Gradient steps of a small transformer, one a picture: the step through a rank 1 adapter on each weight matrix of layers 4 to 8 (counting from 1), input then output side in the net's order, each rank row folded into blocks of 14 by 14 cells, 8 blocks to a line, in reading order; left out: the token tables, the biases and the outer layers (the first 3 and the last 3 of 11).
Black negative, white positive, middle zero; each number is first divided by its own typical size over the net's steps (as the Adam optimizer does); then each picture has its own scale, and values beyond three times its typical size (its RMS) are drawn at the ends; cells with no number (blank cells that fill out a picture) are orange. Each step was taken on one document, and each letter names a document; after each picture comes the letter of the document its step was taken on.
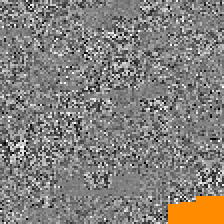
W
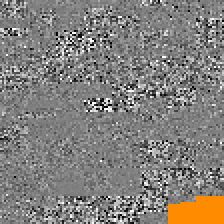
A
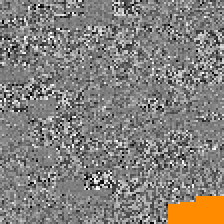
W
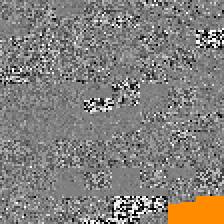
A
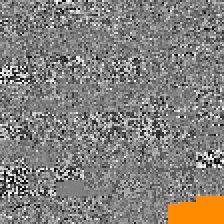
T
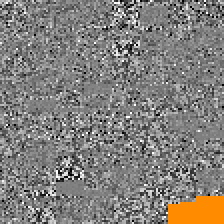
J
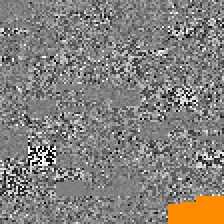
T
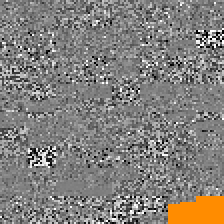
A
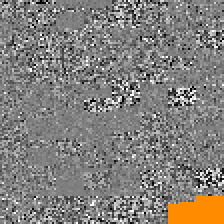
A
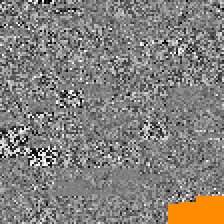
W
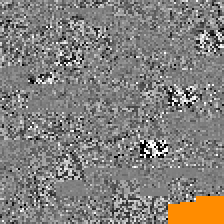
J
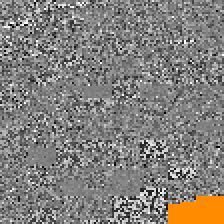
J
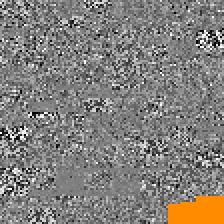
J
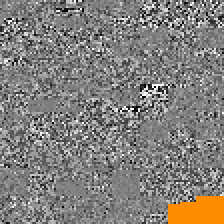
W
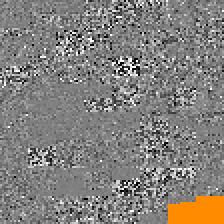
A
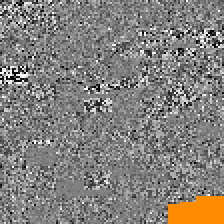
J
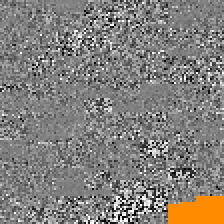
A
